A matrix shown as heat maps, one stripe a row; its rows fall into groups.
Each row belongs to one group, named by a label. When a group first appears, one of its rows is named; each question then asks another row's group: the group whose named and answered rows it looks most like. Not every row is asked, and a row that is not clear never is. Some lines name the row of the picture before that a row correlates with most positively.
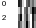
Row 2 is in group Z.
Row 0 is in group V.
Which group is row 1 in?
Z
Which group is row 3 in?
Z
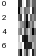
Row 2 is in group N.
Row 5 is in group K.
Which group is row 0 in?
V
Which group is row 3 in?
K
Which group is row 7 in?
Z
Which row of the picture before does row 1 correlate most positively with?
3
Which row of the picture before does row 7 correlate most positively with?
2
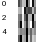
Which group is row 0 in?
Z
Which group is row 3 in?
Z
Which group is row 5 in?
N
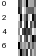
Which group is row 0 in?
N
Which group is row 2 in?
Z
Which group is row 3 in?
N
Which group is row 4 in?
K
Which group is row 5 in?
Z
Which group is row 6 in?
V
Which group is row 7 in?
N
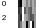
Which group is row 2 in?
V
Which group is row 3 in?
Z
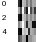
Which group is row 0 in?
V
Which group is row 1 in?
N
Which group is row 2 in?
V
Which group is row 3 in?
Z
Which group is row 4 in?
V
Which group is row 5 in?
N
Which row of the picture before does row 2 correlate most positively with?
0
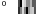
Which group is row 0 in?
V
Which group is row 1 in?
N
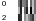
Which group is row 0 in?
N
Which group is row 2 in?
V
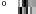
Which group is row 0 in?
K
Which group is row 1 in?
N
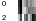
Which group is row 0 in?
V
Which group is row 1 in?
V
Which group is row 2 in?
Z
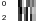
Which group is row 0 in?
V
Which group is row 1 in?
N
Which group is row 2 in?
N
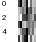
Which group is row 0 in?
N
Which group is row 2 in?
K
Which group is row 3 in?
V
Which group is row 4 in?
K
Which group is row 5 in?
K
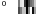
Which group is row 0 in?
K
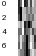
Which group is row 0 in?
N
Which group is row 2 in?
V
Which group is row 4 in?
Z
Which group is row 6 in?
K
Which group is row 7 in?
K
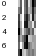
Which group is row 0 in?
Z
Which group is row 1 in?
Z
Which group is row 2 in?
Z
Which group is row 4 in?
V
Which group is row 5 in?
K
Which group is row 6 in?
K
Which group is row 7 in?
V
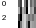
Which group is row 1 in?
N
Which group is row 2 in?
V
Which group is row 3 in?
V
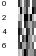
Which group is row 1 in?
Z
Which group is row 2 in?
K
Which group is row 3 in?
Z
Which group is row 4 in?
V
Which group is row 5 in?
K
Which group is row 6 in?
V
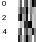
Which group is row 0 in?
Z
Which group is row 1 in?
N
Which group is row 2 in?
N
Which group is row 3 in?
K
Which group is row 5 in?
N
